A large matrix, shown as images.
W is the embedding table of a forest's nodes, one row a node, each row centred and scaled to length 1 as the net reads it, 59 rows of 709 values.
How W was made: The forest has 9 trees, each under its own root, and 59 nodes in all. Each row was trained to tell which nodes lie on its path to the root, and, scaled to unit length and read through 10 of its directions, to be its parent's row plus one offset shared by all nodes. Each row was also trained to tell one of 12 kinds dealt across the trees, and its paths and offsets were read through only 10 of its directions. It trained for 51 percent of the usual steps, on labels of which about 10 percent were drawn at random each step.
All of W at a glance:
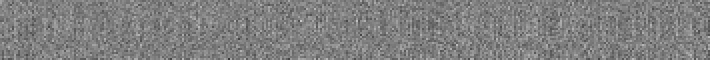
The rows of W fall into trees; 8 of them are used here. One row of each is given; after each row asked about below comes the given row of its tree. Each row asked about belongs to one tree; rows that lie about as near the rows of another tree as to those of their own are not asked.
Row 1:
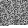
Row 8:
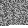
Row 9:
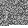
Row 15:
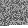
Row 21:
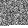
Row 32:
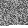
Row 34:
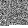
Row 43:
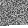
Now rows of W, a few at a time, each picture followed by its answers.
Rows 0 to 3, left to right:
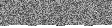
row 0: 21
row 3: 34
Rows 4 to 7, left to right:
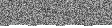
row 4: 34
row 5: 43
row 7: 1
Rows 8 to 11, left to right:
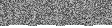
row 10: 21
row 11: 34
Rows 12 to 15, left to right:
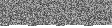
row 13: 43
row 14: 1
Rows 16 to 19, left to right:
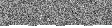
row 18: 34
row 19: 21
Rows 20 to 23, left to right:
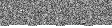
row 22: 21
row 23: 9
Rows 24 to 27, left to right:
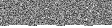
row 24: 21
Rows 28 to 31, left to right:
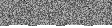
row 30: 34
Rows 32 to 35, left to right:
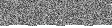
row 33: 21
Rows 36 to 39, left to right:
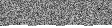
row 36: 43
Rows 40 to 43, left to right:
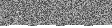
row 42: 1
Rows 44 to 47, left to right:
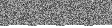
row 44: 8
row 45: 8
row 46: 8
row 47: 15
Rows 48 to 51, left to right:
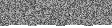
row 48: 1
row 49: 8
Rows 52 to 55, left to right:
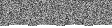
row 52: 34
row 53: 21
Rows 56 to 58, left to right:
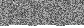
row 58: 34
